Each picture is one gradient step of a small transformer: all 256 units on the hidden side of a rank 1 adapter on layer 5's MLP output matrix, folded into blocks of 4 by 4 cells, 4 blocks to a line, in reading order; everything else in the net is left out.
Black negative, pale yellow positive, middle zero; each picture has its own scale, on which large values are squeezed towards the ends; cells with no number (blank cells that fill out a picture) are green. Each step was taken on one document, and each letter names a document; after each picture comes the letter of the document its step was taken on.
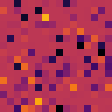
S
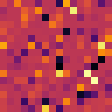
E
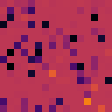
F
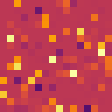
S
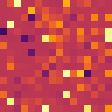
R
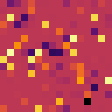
F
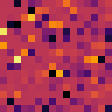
R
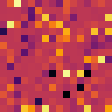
R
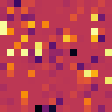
F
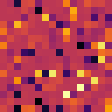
R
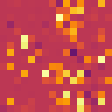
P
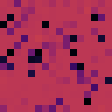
F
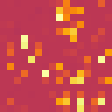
P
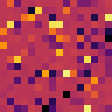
R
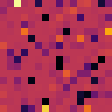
E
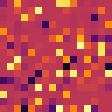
S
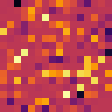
E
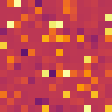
R
